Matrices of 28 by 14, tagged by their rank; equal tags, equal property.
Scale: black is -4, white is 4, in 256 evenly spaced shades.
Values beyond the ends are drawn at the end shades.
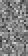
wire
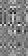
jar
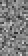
wire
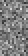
wire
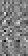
jar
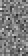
wire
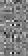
jar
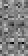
jar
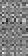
jar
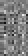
jar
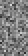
wire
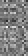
jar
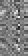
jar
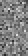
wire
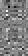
jar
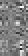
jar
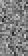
wire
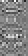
jar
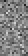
wire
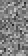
wire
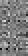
jar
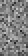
wire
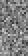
wire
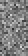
wire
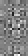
jar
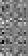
jar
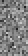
wire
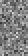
wire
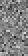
wire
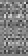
jar
